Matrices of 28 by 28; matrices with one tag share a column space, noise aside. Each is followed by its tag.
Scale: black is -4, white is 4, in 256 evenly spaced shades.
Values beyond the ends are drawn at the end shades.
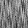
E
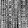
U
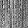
U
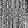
U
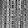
U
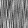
E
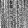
U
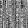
U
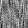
E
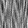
E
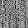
U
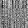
U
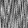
E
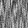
E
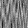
E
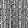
U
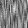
E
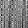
U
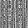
U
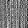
U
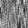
E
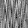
E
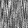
E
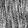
E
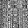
U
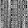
U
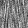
E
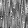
E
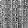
U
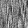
E
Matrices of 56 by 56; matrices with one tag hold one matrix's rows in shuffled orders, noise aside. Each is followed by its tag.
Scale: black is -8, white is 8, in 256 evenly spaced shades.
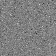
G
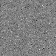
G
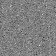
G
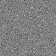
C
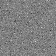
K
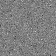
K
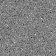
K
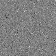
C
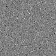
C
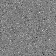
G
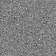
G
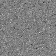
G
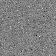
G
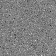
K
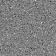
K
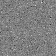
K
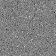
C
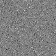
C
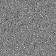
C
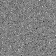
G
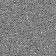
K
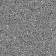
K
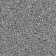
G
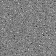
G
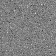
K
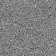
K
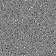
C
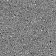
K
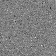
K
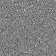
C
